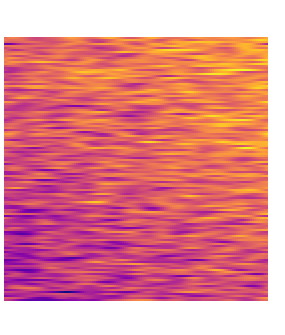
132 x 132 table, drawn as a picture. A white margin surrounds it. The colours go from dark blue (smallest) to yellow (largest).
Mirror symmetry: none. Ninth with the highest average: top right. Average level on the scale: 60%. Grain: streaks across. Slope: up to the top right.
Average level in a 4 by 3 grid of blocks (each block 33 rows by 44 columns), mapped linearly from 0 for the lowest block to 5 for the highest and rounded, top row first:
3 4 5 / 2 3 4 / 1 2 3 / 0 1 2
